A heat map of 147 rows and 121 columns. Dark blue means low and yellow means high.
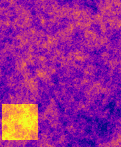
The bottom left is the ninth with the highest average. Most values sit low, with a long tail of high ones. The halves do not mirror each other. The ninth with the lowest average is the bottom right. In the bottom left lies a patch that is higher than the rest.
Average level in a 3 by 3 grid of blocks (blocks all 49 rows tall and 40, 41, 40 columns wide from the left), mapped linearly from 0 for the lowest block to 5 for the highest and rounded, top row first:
222 / 111 / 510
